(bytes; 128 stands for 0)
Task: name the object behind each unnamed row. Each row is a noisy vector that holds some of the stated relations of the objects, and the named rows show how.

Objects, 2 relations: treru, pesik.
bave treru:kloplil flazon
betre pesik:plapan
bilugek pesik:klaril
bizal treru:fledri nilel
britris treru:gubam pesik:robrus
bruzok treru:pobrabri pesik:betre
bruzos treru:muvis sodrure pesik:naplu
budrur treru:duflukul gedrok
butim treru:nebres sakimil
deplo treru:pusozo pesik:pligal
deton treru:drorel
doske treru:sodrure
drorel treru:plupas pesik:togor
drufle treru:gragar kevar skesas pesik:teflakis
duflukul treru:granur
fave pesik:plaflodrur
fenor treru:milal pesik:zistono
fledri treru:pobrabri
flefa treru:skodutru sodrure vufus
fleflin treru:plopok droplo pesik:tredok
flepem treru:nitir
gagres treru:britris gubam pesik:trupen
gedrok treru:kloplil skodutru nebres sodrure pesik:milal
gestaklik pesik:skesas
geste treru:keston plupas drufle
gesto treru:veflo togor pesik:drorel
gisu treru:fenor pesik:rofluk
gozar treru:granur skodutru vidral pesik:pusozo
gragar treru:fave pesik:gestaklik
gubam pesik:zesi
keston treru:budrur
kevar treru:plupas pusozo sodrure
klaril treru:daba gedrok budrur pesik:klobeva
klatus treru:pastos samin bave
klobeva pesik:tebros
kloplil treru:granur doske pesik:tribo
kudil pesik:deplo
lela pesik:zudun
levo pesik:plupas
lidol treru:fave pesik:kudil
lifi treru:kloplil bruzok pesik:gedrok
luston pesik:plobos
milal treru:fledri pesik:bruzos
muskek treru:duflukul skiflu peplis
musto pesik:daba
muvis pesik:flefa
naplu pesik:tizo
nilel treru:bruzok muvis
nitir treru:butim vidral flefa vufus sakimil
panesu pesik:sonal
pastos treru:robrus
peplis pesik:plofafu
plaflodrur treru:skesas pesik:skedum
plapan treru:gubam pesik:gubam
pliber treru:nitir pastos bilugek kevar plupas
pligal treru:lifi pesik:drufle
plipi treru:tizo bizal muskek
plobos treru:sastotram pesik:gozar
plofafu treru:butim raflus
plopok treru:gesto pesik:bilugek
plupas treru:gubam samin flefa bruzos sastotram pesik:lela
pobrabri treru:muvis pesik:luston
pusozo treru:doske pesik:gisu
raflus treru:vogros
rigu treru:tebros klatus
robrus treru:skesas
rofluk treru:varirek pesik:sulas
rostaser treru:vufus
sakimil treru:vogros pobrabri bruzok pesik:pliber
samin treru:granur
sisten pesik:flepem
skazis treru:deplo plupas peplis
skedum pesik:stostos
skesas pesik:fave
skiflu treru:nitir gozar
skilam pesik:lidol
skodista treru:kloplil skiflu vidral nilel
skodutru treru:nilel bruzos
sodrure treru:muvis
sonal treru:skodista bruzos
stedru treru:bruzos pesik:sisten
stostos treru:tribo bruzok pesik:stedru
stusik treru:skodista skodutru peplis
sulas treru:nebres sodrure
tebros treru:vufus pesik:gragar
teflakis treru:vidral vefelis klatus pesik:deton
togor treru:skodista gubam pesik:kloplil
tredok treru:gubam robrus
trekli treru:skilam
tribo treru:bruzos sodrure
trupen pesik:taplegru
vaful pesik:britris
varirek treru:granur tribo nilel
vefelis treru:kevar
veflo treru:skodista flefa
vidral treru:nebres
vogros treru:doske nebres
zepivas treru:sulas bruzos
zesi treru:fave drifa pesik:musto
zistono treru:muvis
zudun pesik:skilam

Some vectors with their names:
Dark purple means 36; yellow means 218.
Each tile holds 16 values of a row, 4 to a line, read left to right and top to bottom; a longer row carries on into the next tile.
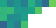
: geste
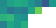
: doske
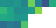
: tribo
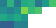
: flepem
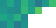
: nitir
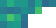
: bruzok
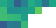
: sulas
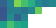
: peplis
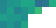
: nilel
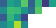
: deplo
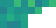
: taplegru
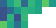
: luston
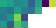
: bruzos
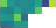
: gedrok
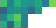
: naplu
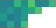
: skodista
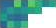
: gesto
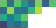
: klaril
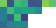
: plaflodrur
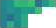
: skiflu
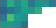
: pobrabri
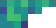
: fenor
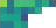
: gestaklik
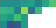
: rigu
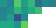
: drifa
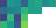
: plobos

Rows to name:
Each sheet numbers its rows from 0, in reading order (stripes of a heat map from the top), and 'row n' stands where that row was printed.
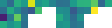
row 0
skilam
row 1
plupas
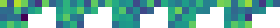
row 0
fave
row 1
pligal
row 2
plapan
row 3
tredok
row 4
skesas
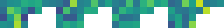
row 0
kudil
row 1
plopok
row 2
fleflin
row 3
kloplil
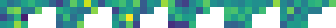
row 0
lidol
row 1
drorel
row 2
milal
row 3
rofluk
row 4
pliber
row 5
gagres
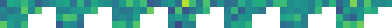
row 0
vufus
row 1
sakimil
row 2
granur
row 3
klobeva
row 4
britris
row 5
lifi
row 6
droplo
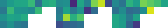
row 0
bizal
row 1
gisu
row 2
lela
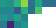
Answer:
tebros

